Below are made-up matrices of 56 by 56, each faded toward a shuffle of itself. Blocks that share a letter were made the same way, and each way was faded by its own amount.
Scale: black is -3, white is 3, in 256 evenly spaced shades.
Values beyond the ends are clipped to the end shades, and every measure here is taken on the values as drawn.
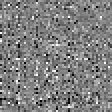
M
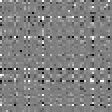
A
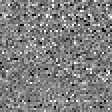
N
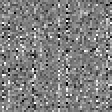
M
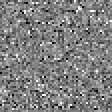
N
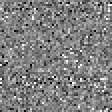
N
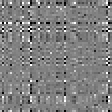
A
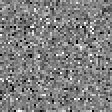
N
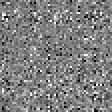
M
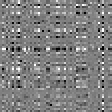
A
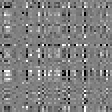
A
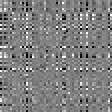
A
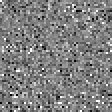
N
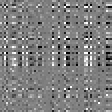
A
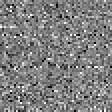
N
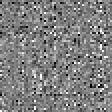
M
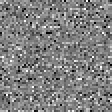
N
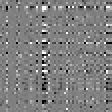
A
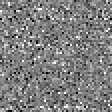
N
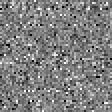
N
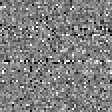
N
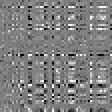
A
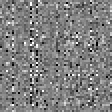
M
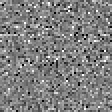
N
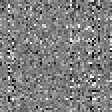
M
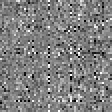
M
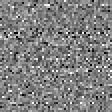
N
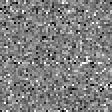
N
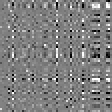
A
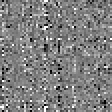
M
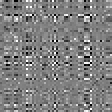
A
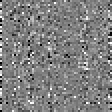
M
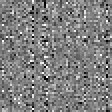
M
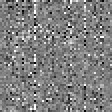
M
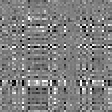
A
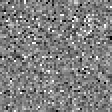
N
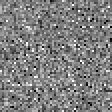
N
